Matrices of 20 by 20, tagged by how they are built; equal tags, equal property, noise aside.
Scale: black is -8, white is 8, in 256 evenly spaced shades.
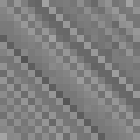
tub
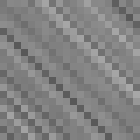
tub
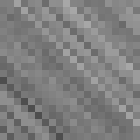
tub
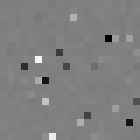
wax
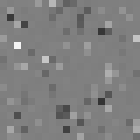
wax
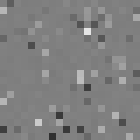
wax
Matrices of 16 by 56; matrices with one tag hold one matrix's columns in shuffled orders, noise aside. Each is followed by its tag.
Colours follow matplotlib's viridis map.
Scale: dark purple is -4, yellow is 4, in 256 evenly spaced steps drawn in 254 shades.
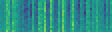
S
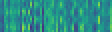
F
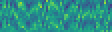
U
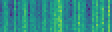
S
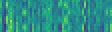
F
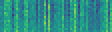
S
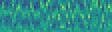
U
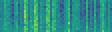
S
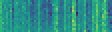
S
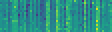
S
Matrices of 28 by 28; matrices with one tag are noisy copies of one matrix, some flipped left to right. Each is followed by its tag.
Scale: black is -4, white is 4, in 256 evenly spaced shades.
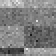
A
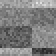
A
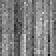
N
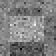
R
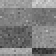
A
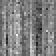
N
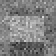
R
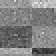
A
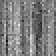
N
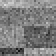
A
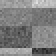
A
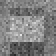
R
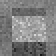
R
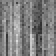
N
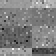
A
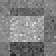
R
